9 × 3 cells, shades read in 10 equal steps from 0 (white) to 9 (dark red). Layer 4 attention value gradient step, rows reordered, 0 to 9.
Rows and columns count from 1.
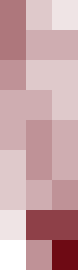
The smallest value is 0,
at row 9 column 1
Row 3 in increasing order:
2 2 4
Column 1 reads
5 5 4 3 3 2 2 1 0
